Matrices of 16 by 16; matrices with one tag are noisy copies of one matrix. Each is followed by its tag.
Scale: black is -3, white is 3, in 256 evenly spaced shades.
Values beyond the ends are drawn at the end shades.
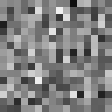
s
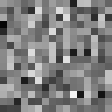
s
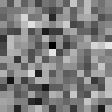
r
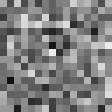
r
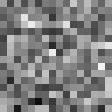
r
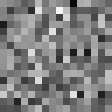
s
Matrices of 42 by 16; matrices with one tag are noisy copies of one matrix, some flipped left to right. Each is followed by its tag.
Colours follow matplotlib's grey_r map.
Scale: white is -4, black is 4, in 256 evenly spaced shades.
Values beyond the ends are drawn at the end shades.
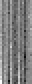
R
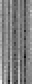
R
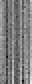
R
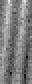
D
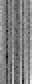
R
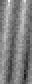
D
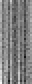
R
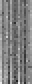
R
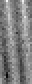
D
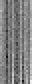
R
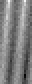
D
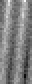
D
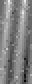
D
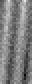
D
